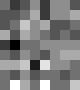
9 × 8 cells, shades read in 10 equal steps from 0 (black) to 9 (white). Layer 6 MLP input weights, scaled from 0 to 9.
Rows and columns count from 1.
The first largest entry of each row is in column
4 4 3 1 5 7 5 3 2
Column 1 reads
4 3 3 6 2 4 6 4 4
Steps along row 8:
down up down up same down up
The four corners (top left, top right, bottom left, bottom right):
4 3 4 7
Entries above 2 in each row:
6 7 8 8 6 8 7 8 8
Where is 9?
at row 9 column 2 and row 9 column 5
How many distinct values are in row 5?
4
